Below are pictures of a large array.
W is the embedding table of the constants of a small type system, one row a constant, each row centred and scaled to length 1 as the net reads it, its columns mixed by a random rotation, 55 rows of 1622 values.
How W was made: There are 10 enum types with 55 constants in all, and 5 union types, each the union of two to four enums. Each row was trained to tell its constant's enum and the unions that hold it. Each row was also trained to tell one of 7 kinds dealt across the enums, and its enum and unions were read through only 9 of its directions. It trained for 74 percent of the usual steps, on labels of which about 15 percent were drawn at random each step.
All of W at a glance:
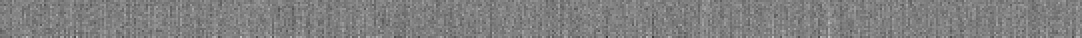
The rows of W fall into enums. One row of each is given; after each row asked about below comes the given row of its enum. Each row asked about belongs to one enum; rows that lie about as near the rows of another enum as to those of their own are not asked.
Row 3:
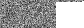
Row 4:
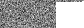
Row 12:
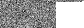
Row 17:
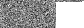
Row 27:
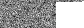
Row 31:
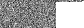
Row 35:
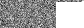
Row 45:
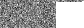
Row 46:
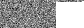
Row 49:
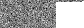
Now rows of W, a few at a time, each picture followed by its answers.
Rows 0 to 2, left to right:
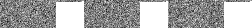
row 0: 35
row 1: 12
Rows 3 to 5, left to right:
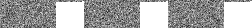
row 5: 17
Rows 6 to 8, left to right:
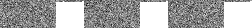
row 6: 49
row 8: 4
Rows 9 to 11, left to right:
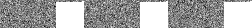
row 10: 31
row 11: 12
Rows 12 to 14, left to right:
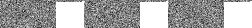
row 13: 31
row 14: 4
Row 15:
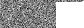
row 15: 31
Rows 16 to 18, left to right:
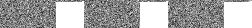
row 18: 35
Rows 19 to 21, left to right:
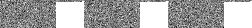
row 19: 12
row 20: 45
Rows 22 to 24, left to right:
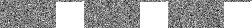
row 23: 45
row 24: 17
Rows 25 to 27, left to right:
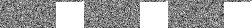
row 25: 31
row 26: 27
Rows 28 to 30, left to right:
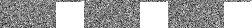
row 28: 35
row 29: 12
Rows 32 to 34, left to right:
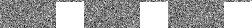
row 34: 3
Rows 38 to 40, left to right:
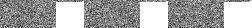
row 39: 17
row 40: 27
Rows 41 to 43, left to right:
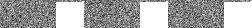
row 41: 31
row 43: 4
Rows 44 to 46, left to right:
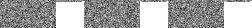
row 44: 46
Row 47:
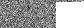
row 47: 27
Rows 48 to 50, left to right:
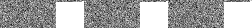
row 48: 49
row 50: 27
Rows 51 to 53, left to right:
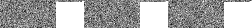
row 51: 12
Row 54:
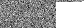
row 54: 27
